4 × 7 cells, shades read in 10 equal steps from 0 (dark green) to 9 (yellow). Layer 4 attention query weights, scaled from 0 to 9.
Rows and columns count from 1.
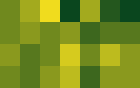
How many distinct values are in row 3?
5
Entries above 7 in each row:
1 0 1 0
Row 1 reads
4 6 9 0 6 1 0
